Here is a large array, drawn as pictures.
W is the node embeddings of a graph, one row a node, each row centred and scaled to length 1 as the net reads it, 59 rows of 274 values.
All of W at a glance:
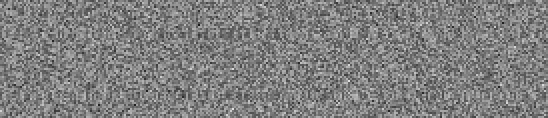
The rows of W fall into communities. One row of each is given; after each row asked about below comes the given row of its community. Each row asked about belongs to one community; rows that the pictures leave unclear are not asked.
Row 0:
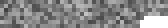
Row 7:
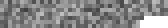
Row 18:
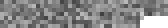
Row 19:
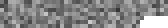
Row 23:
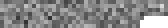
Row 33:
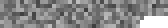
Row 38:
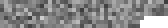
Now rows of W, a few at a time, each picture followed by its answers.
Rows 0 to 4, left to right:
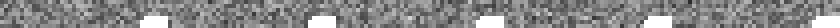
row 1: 23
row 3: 19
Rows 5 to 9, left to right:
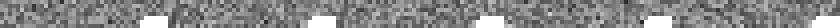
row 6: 7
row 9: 0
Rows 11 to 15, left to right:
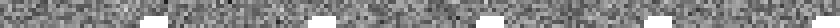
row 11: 38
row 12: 7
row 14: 18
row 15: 7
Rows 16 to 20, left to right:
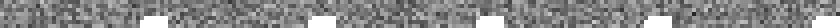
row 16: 18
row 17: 18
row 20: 7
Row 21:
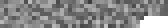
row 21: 0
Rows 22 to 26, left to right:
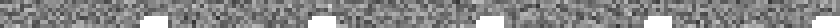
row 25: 0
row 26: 23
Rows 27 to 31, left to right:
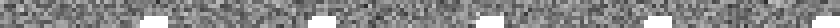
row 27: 33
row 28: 0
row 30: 7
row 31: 18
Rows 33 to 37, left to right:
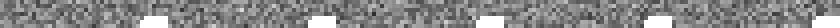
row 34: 38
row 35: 7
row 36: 23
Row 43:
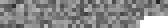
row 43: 33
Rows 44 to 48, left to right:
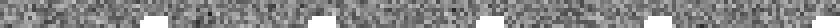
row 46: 19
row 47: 18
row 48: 38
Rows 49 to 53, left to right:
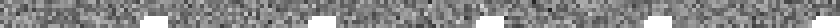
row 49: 18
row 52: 0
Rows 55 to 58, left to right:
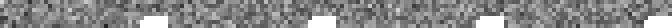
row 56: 33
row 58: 23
